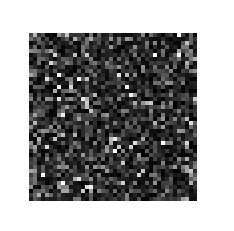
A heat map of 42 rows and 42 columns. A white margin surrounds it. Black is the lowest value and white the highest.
Mirror symmetry: none. Odd rows or columns: none. Average level on the scale: 20%. Histogram: skewed, a long tail of high values. Grain: fine.
